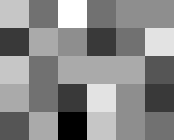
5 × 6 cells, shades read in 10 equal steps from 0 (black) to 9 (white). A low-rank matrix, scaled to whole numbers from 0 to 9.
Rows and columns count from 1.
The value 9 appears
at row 1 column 3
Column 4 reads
4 2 6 8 7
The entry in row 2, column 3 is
5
